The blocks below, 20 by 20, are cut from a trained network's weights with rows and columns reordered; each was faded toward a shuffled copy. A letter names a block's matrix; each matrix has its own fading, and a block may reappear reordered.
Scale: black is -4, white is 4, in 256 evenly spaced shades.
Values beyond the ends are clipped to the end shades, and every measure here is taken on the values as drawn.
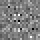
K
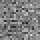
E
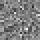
E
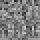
K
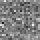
E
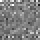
K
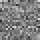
K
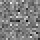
E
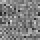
E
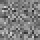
K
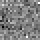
E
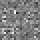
E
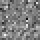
E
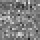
E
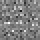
E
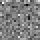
E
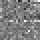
K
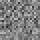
K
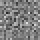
K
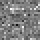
E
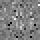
E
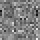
K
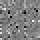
E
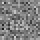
K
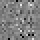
E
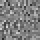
K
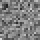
K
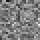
K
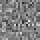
K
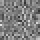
K
